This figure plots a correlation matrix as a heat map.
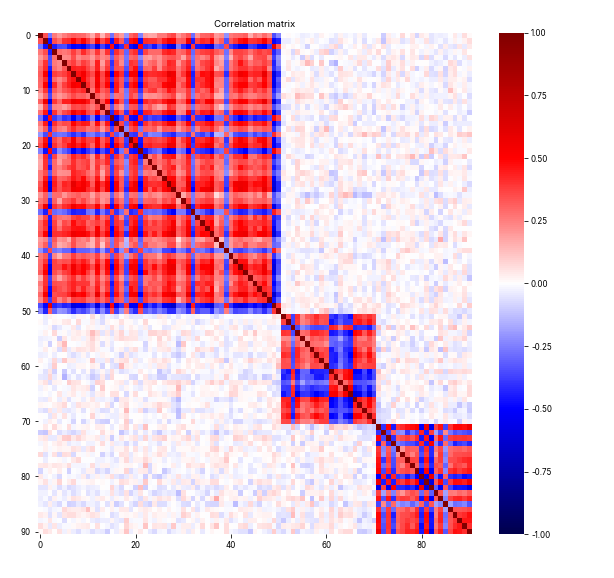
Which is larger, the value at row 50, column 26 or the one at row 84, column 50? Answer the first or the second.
the second
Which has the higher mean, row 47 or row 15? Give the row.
47
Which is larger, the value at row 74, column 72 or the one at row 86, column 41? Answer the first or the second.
the first
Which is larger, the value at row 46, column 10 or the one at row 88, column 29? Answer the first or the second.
the first
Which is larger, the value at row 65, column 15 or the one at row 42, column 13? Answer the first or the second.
the second
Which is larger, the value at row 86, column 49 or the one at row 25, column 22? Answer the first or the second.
the second
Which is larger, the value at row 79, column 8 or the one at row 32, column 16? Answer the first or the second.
the first
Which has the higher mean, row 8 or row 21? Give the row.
8
